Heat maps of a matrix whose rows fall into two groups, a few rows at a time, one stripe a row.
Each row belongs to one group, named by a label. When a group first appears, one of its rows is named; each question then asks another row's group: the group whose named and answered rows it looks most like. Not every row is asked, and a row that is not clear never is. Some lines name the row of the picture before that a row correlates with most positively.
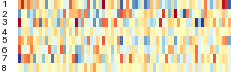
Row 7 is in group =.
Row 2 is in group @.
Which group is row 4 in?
@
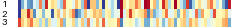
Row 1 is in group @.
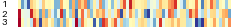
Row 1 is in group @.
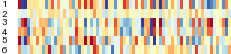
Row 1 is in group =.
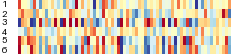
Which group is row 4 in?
=
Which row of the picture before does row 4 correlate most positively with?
5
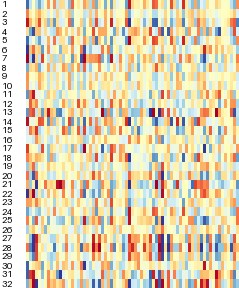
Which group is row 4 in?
=
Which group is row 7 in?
=
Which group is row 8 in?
@
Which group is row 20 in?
=
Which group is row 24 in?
@
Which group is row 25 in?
=
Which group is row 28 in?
=
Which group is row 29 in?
=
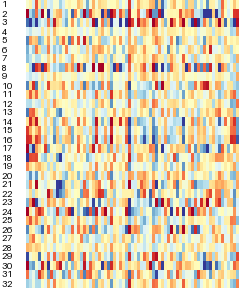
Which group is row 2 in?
=
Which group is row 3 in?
@
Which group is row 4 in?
@
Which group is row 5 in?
@
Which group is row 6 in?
=
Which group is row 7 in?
@
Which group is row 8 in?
=
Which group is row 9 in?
@
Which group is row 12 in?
@
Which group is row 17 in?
=
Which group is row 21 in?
=
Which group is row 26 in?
@
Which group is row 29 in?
@
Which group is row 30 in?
=
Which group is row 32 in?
@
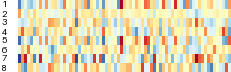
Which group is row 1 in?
@
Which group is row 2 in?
=
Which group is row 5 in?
@
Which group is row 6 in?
=
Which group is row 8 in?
=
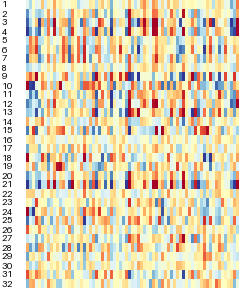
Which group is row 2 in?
@
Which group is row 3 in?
@
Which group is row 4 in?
@
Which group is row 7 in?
@
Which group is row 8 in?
@
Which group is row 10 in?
=
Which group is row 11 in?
@
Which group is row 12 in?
@
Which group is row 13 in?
@
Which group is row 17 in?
@
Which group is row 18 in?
=
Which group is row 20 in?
@
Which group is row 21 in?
@
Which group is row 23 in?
=
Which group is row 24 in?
=
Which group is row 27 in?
@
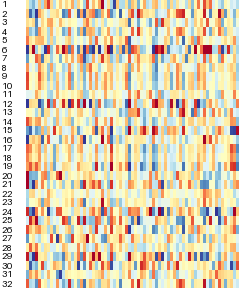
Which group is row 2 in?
@
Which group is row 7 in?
=
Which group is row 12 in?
@
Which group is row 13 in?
@
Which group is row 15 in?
@
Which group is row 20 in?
=
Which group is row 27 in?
@
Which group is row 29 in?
=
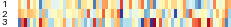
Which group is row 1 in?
=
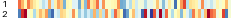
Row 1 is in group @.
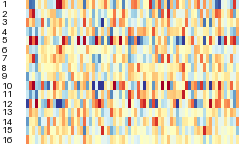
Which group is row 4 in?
@
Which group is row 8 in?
@
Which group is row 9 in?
@
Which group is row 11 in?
@
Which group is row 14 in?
@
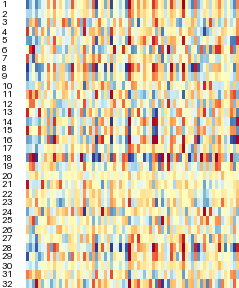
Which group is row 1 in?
@
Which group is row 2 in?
@
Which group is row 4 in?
=
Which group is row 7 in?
=
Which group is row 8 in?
@
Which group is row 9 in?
@
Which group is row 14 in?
@
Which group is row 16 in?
@
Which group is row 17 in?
@
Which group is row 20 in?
=
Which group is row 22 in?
=
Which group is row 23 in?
=
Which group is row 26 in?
=
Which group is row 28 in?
@
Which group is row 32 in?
=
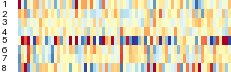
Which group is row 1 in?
=
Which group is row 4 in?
@
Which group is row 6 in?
=
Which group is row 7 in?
=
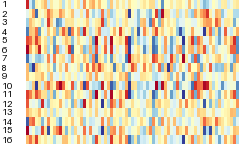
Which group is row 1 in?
=
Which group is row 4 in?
@
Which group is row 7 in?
@
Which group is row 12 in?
=
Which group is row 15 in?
=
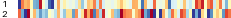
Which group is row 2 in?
=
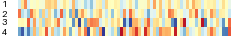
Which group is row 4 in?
@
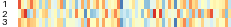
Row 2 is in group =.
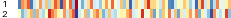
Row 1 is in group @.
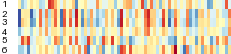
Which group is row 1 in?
=
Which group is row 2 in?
@
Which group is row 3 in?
@
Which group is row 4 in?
@
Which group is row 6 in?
@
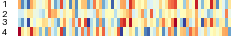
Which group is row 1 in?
@
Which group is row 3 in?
@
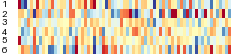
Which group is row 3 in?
=
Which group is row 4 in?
@
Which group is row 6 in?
=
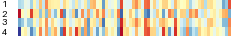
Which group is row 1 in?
@
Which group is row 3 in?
@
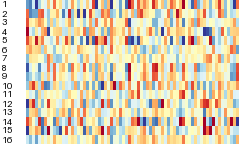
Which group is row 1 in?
@
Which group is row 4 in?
=
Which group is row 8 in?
@
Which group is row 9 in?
@
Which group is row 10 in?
=
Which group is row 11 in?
@
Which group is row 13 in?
@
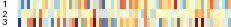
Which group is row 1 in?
@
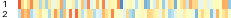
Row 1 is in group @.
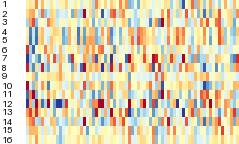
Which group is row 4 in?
@
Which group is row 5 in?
@
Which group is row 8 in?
=
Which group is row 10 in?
=
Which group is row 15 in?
=
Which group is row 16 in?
=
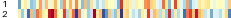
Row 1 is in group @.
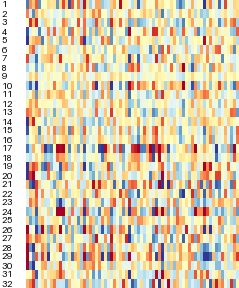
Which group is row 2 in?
=
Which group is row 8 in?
@
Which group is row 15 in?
@
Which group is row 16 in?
@
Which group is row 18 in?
=
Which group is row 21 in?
=
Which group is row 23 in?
=
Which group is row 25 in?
@
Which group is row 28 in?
=
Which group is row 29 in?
=
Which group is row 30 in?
=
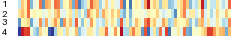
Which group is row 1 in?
@
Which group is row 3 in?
@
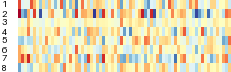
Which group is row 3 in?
=
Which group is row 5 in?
@
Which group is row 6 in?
=
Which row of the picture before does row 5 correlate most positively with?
3
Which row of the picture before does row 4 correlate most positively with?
2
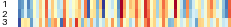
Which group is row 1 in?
@
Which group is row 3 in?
@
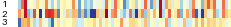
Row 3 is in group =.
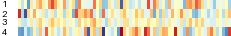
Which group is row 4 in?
@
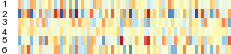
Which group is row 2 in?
@
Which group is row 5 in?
@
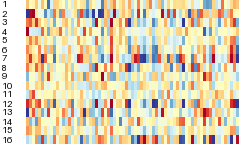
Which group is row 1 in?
=
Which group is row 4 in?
=
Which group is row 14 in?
@
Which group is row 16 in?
@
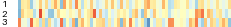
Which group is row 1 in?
@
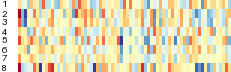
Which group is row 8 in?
=
